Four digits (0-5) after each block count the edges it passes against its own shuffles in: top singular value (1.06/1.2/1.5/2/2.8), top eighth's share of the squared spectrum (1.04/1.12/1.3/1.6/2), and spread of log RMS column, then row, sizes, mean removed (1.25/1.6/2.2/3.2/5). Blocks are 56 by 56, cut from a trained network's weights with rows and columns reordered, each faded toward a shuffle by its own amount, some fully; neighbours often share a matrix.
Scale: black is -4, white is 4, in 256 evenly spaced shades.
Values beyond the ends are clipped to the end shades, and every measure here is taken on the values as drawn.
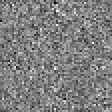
3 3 1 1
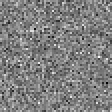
1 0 0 0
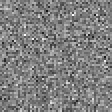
2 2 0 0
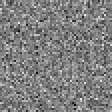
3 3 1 0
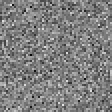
1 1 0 0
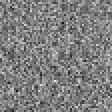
3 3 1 0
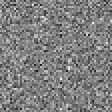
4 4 2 1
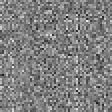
4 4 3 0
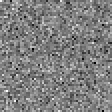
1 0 0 0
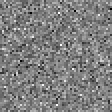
0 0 0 0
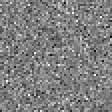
0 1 0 0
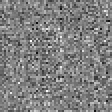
3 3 2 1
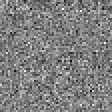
2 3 0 1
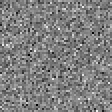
0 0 0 0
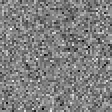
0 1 0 0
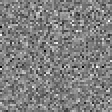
3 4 1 2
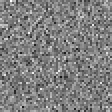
0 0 0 0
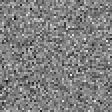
1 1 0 0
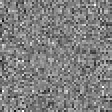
3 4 2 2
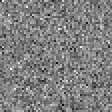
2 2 0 1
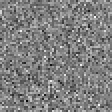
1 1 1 0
